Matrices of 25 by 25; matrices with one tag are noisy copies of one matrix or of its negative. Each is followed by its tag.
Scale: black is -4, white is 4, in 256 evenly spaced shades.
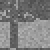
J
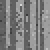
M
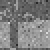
J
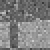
J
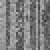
M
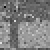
J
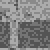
J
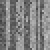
M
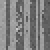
M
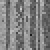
M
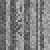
M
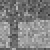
J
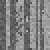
M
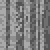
M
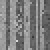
M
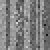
M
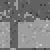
J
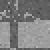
J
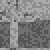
J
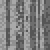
M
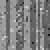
M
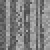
M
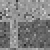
J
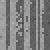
M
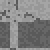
J
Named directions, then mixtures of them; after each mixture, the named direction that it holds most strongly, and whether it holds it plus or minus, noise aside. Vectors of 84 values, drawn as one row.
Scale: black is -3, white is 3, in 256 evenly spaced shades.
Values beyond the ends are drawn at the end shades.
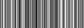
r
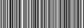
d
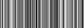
r, plus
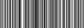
r, plus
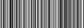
d, plus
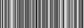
r, plus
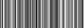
r, plus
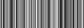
r, minus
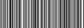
d, plus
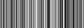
r, minus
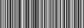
d, plus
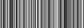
d, plus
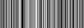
r, minus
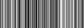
r, plus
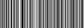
d, minus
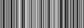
r, minus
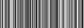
r, plus
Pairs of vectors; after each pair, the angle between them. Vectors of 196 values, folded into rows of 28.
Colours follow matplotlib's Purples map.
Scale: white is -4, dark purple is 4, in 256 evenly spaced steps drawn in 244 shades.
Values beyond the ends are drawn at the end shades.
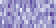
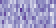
nearly opposite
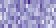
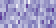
nearly opposite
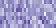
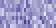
nearly parallel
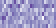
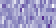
partly opposed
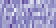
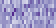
nearly opposite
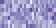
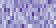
partly opposed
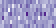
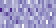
orthogonal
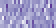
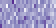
partly opposed
